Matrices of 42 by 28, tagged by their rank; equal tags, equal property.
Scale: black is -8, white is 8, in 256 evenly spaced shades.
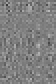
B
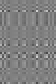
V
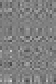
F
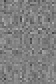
B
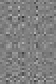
F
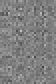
B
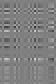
V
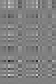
V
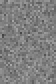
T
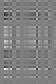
V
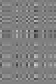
V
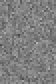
T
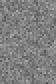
T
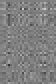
F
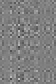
F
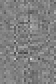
B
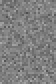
T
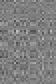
F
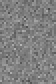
T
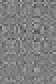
B
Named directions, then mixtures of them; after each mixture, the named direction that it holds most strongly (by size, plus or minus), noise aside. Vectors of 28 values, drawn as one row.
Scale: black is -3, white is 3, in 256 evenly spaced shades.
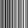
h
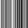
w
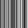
w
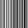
h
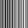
h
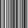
h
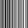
h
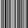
w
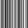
h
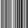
w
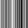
w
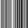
w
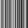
w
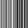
w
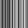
h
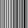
h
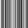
w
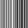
h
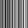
h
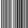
w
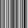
h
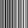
h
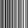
h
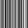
h
